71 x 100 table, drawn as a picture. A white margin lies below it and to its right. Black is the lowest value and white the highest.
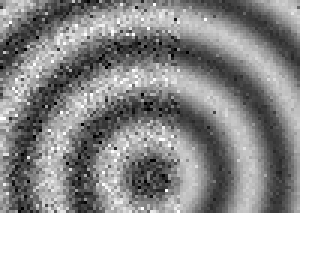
A vertical seam about 60% of the way across splits the table, and the right part is calmer. No overall slope runs across the table. Rings spread out from the bottom middle. No row or column stands out.
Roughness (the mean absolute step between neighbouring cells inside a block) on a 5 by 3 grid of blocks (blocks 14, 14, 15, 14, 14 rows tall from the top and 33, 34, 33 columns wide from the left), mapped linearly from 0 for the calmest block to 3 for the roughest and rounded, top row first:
2 2 0
3 2 0
3 2 0
3 2 0
3 2 0
